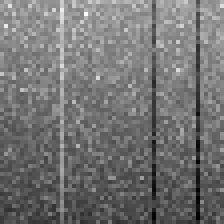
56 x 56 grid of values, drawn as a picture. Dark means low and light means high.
Columns 16, 39 and 50 stand out from the rest. The histogram is bell-shaped. Values rise toward the top.
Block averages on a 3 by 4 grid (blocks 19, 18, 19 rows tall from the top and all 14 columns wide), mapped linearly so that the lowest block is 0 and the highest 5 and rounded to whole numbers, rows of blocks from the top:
4544 / 2322 / 0100
